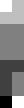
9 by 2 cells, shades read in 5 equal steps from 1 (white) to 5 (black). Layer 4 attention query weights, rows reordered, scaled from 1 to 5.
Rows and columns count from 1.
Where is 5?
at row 9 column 1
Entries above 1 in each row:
1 2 2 2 2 2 2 2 1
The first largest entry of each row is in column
2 1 1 1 1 1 1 1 1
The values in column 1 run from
1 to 5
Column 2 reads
2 2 3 3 3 4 3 3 1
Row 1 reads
1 2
